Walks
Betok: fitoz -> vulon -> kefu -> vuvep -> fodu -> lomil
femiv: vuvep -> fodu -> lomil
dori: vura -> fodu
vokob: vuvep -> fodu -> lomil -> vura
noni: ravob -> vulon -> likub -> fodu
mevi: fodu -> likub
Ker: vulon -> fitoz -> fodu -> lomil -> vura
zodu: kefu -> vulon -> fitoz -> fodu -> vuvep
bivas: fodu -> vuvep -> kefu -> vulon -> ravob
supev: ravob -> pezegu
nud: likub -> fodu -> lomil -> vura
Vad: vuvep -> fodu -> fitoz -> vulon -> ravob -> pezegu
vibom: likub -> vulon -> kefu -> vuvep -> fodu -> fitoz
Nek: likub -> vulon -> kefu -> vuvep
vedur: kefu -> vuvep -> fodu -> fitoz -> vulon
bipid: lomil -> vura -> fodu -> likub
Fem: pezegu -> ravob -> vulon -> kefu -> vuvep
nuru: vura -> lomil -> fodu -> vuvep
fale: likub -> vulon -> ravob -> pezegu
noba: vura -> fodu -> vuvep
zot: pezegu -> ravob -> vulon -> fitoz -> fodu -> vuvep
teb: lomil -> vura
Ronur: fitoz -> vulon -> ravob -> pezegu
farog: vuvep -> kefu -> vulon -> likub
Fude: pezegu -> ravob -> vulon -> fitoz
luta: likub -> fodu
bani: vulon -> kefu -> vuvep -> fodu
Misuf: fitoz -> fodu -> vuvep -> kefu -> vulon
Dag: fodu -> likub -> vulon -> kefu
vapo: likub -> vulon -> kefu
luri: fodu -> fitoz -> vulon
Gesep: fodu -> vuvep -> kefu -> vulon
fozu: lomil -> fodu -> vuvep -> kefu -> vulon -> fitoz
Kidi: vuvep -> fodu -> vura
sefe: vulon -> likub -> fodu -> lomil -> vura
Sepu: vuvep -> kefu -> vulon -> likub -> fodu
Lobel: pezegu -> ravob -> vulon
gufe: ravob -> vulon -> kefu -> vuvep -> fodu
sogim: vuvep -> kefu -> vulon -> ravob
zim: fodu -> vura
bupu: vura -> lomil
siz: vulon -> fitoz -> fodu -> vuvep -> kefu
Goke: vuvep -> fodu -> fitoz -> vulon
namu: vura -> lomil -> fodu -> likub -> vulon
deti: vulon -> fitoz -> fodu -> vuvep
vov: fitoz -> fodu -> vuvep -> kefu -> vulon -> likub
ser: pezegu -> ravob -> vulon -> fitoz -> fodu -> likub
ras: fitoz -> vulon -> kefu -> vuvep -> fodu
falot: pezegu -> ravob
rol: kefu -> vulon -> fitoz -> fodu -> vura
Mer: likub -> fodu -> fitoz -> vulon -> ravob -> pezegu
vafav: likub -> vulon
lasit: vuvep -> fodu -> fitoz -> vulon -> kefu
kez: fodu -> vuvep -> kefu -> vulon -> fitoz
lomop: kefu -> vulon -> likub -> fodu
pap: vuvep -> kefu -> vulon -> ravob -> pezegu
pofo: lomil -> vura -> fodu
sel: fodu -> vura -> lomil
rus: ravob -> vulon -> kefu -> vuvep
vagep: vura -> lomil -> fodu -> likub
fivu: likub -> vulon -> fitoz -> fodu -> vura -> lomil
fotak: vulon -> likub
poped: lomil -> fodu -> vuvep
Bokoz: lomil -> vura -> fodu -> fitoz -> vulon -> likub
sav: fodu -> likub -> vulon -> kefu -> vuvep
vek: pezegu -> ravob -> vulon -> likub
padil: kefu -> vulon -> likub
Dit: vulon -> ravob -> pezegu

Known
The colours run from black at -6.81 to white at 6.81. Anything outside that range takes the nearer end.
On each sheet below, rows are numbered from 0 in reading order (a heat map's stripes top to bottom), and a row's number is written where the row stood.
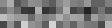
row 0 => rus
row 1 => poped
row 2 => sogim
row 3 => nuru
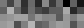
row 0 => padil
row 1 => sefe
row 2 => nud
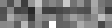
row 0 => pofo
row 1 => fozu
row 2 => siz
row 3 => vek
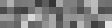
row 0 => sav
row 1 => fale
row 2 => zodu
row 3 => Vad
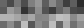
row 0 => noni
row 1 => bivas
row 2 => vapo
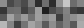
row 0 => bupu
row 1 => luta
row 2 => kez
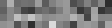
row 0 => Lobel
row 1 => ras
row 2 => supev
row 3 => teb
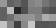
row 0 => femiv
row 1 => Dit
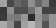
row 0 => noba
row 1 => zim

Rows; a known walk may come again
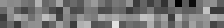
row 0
vedur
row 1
Lobel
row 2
noba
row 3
Dit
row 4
fotak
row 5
vapo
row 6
fivu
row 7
farog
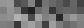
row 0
supev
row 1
vagep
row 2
Ker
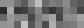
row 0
poped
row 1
kez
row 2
luri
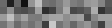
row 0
vafav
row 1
lasit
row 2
sogim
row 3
Goke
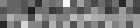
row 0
vibom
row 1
namu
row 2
Fem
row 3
noni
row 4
lomop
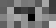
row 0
Sepu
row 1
Bokoz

